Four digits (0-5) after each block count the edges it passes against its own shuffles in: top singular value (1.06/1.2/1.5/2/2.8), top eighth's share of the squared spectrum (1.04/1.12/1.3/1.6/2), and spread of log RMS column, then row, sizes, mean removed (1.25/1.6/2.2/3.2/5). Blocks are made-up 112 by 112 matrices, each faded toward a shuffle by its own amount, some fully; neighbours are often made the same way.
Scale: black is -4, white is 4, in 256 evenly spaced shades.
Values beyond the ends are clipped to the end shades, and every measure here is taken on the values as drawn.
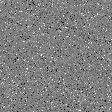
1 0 0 0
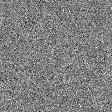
2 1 0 0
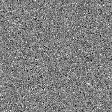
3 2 1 0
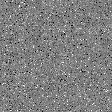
3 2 0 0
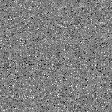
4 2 0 1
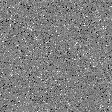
1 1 0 0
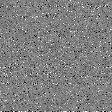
2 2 0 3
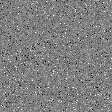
1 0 0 1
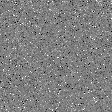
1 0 0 0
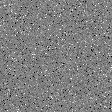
0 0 0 0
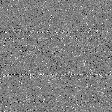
2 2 0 3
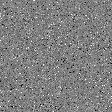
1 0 0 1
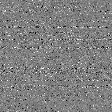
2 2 0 3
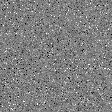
1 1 0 1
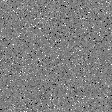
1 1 0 1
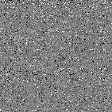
1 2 2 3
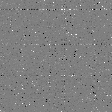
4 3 1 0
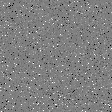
0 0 0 0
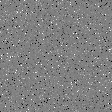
0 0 0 0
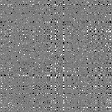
5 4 3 3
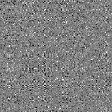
4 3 2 2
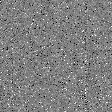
1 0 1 0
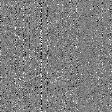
3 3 3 0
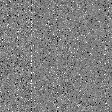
2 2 2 0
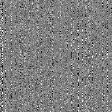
2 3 4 0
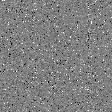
1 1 1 0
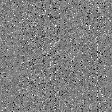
2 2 3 0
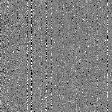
3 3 3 0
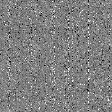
2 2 3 0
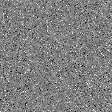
0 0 1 0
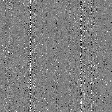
3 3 3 0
